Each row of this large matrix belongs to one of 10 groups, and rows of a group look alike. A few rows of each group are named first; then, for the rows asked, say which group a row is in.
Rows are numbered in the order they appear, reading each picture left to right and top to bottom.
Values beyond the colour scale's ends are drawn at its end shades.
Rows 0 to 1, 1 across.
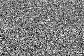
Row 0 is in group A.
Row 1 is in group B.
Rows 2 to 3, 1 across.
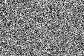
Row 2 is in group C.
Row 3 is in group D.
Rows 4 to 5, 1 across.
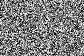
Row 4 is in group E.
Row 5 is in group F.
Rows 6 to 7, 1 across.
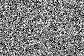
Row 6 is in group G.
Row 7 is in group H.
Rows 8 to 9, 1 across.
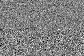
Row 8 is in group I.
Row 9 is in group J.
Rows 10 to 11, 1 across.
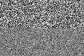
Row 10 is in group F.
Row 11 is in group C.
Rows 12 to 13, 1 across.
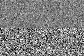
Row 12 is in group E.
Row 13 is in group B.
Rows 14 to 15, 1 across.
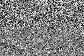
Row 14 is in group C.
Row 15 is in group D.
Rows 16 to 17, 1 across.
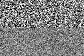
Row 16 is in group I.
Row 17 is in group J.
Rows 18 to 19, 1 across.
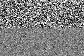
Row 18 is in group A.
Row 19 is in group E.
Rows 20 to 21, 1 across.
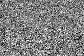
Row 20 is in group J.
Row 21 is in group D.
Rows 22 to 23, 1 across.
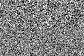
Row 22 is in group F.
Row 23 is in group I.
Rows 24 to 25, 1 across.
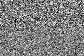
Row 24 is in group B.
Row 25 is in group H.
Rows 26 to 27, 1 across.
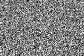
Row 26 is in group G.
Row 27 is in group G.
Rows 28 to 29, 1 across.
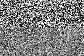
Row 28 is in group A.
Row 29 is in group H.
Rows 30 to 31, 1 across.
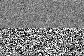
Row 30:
E
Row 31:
A
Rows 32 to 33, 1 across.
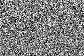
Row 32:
B
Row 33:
I
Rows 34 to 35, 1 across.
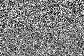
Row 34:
J
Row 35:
B
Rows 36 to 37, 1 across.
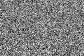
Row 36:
B
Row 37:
F
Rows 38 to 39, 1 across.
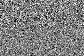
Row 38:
B
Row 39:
I
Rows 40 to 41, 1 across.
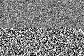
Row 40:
J
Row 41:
I
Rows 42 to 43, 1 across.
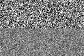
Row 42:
J
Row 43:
G
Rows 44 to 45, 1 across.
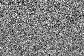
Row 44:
F
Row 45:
A
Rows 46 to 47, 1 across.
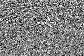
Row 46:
A
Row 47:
G
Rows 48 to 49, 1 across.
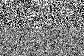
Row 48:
C
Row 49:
E
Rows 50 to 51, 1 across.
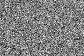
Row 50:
G
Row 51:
D
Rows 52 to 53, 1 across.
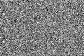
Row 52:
B
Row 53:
B
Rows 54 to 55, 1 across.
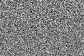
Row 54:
I
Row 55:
F
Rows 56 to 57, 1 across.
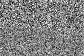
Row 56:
F
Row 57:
H
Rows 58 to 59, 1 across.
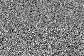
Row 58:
I
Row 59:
F
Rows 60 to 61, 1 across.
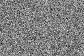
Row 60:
C
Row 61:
F
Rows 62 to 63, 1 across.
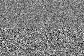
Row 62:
E
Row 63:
B
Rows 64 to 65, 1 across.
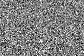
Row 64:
I
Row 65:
D
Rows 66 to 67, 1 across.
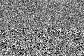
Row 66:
F
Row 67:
D
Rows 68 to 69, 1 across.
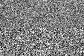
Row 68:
C
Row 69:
G
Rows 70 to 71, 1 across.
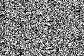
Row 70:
D
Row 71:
D
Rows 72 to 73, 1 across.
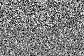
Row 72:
F
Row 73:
I
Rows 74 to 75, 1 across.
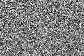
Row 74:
I
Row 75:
F
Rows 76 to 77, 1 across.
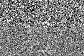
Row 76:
F
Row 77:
A
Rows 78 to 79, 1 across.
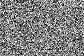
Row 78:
H
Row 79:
D
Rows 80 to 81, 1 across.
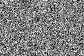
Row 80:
C
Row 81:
E
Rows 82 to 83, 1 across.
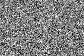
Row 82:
G
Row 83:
D
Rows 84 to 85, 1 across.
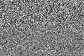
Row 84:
B
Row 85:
A
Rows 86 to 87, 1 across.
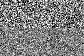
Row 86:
F
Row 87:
J
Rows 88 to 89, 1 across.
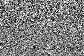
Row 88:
B
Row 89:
A
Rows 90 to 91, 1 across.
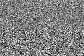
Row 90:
A
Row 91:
D
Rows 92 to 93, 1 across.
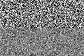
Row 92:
I
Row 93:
I
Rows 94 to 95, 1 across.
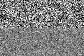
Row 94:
D
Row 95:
B
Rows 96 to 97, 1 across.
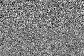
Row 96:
J
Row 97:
F
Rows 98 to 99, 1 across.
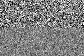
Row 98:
B
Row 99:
E
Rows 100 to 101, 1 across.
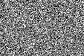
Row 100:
J
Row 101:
C
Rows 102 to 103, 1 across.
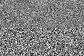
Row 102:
C
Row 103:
I
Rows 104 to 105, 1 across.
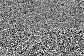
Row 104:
H
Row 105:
A
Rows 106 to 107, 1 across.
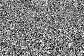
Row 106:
C
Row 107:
D
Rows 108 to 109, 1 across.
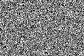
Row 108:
I
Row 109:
E
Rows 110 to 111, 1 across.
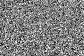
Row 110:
H
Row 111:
E
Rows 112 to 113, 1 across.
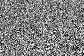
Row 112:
E
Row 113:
G
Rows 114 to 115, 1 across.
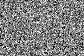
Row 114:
G
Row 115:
E
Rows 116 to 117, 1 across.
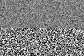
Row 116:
E
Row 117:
I
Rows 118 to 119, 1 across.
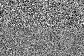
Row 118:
F
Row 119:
C
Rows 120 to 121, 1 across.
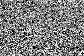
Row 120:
H
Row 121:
A
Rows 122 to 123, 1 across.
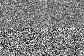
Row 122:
F
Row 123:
H
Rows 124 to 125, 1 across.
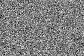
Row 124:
J
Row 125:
D
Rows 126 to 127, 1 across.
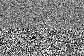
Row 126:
A
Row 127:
F
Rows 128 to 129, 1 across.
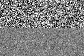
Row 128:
F
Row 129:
E
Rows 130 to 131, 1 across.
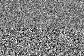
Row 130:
G
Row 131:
I
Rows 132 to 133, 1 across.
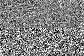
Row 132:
H
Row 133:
G
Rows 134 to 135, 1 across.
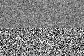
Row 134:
F
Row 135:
G
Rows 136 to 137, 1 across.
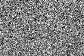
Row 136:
G
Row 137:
F
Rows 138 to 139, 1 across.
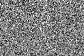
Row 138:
F
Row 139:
I
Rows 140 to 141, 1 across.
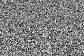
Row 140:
I
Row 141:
F
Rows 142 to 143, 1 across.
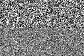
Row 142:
J
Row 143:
J
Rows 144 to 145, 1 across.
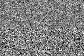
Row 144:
D
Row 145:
D
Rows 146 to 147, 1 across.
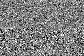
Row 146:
A
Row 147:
B
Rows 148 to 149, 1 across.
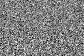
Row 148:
D
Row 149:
J
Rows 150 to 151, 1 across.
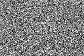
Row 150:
A
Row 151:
A
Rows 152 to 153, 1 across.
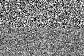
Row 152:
G
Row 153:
F
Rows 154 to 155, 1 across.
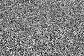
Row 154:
H
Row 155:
C
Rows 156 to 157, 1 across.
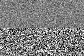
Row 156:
I
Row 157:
A
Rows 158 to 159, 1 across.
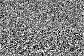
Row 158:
J
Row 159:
A
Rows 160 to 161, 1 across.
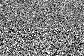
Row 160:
C
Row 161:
F
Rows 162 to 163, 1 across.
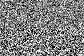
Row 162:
I
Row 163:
H
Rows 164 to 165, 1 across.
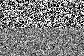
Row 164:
J
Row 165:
E
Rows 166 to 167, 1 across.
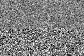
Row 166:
F
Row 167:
F
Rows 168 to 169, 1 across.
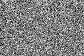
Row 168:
C
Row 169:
J
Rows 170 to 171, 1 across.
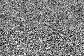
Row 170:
D
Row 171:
J
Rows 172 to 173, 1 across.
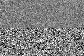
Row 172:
B
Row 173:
D
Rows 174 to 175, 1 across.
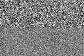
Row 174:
B
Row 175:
J
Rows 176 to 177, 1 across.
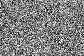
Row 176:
B
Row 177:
J
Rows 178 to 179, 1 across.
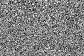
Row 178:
F
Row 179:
A
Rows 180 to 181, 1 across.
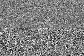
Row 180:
A
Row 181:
C
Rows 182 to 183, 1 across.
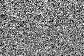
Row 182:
D
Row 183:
J
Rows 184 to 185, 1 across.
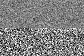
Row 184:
A
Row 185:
C
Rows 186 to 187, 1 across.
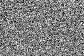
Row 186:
H
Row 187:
J
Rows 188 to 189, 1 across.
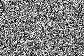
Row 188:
B
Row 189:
E
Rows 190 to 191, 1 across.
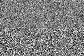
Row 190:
E
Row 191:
C
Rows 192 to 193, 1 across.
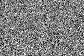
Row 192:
E
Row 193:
J
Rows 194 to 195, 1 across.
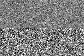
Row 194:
A
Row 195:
J
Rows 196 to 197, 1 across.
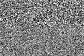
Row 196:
A
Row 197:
H
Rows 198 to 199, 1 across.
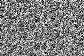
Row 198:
E
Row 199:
E
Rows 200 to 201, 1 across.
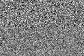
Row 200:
I
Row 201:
B
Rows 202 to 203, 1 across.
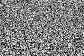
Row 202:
C
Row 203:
D
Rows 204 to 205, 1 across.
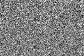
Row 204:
G
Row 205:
G
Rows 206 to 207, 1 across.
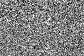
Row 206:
F
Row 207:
A
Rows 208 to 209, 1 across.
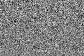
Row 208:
B
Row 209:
G
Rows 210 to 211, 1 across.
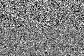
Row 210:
D
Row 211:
E
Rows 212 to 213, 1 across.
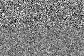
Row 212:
B
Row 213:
F
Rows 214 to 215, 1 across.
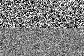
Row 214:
H
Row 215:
G
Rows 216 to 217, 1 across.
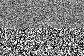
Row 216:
A
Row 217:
E
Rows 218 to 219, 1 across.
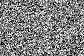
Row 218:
F
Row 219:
H
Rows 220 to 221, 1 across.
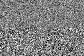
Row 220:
I
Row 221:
J
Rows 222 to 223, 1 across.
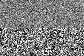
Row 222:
I
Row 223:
E
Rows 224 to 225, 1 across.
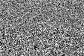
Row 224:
A
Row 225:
G
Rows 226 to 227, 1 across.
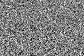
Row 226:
I
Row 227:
I
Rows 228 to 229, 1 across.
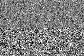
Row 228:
E
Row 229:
D
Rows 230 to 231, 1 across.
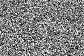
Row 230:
A
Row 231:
F
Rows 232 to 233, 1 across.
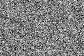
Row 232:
D
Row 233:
B
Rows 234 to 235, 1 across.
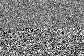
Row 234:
F
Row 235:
H
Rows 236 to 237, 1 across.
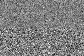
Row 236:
E
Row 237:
F
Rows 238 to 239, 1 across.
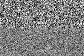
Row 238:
G
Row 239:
A
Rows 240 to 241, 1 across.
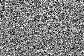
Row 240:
G
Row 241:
A
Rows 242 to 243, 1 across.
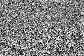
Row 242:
F
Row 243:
D
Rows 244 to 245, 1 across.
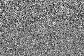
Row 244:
B
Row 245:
C
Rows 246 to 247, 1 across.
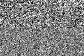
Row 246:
H
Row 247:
G
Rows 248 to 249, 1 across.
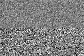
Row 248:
J
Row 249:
H
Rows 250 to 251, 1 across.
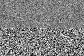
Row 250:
D
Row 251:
I
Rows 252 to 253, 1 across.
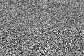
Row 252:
F
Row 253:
A
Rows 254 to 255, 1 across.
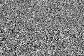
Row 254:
C
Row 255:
B
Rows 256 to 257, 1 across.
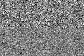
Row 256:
D
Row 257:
D
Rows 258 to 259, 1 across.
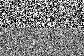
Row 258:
B
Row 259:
C
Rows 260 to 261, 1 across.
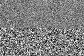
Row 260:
C
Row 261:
I
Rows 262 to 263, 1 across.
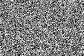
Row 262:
H
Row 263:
G
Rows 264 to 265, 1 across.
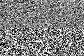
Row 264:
H
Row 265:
D
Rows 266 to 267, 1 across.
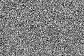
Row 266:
I
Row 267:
J
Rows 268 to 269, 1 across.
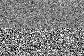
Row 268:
H
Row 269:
B
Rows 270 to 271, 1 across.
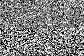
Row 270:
H
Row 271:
H
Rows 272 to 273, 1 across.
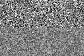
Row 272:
C
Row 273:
F
